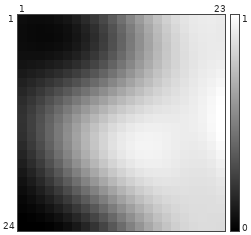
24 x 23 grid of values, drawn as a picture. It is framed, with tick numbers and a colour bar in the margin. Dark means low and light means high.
There are no regular stripes. The middle right is the ninth with the highest average. The field climbs toward the right.
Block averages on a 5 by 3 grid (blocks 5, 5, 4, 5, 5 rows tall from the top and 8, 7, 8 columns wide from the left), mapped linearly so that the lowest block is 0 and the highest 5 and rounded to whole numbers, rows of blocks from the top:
0 2 5
1 3 5
2 4 5
2 4 5
0 3 4
